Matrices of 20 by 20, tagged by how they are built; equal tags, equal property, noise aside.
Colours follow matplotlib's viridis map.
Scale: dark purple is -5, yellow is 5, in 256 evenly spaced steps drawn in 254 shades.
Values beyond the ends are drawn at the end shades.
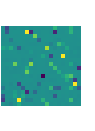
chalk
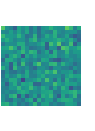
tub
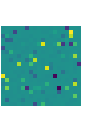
chalk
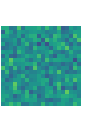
tub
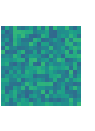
tub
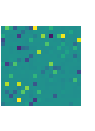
chalk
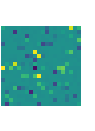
chalk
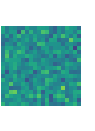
tub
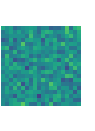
tub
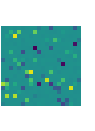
chalk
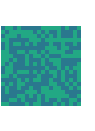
tub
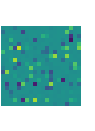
chalk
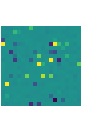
chalk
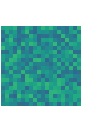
tub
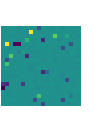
chalk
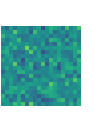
tub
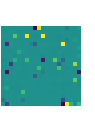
chalk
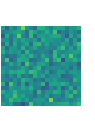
tub
